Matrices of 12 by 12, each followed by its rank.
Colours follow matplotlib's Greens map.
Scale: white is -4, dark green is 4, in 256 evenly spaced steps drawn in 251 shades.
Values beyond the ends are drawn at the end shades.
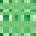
one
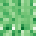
two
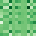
two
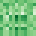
two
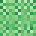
two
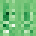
two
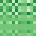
one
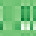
one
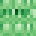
two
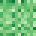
two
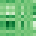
one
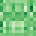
two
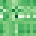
two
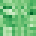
two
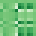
one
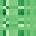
one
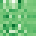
two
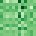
two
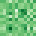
two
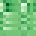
two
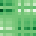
one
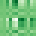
one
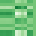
one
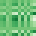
one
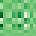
one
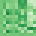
two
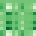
one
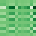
one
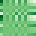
one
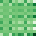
one
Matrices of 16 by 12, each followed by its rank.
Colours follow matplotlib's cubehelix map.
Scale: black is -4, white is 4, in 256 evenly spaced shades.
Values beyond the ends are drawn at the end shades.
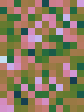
full rank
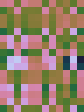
two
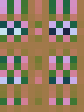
one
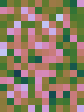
full rank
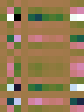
one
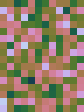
full rank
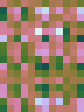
two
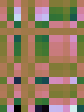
one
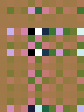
one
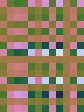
one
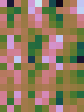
two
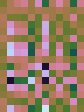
two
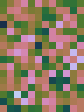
full rank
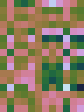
two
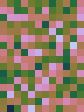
full rank
